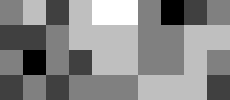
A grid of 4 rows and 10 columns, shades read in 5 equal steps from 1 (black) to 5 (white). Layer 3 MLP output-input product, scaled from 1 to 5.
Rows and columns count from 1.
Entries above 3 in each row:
4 5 3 3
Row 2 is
2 2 3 4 4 4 3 3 4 4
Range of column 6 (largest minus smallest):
2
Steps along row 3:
down up down up same down same up down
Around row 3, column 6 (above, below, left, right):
4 3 4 3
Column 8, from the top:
1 3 3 4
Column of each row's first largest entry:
5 4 5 7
